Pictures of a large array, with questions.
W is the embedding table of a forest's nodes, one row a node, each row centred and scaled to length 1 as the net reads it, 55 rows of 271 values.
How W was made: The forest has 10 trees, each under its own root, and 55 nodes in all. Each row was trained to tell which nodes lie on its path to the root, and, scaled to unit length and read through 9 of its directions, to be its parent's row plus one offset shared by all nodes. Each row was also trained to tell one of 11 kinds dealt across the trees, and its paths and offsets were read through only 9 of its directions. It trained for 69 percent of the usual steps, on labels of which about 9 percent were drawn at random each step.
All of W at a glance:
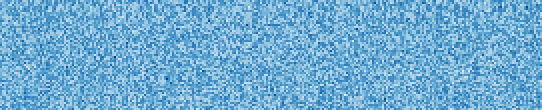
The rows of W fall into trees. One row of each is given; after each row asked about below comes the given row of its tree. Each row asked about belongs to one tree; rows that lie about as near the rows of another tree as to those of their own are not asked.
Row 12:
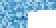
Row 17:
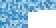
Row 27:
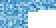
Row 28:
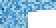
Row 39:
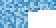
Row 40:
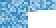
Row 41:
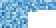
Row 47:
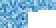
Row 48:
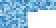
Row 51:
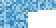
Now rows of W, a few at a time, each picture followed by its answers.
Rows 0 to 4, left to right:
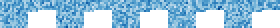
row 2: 39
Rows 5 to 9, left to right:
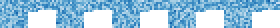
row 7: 41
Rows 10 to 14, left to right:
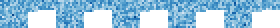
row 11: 39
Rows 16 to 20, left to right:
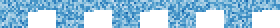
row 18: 40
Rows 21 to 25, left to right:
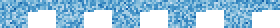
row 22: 41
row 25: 41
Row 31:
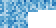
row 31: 39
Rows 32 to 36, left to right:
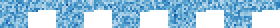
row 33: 12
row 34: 41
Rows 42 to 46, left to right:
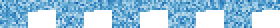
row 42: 40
